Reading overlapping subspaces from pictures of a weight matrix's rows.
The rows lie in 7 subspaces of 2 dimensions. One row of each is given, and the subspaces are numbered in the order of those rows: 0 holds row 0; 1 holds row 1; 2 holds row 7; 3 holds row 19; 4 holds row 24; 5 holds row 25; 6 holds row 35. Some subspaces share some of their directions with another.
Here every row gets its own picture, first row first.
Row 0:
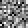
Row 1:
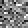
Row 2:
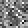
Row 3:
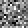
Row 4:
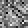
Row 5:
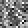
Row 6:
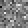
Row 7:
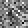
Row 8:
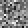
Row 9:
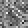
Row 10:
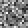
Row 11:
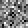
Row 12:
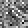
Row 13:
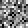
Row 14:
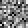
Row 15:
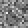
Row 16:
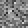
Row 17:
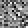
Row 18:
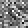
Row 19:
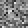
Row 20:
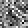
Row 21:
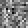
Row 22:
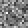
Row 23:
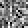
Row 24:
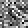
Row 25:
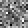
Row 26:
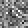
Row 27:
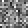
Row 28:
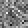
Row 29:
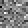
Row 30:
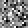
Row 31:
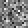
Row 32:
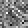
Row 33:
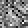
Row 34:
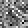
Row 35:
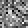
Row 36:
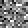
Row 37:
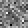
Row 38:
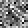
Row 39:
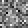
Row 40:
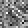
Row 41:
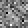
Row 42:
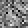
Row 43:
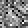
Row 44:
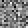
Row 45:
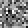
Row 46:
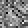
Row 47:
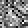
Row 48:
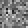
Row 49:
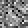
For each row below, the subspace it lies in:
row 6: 1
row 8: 3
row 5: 6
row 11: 0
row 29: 1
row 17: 4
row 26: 5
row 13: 0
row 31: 2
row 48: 6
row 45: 6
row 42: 1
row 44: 4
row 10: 2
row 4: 3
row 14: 0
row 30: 2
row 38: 5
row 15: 2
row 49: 2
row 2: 6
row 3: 3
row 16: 3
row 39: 4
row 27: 4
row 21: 6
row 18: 4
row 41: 5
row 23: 5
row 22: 2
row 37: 5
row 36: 1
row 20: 1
